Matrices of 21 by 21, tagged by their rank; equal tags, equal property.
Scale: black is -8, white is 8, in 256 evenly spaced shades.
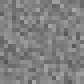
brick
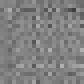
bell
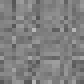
bell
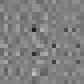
bell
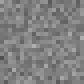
brick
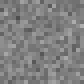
brick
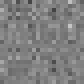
bell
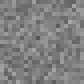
brick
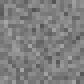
brick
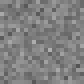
brick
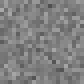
brick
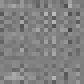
bell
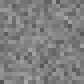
brick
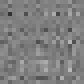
bell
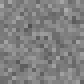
brick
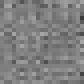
bell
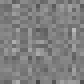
bell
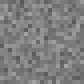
brick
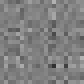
bell
